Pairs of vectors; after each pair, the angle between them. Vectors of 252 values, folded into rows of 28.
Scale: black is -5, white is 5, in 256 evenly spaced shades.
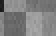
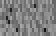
orthogonal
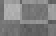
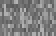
orthogonal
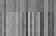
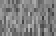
partly aligned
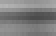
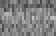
partly opposed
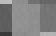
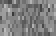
partly opposed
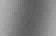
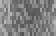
partly aligned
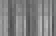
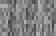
partly aligned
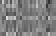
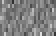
orthogonal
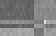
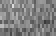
partly opposed
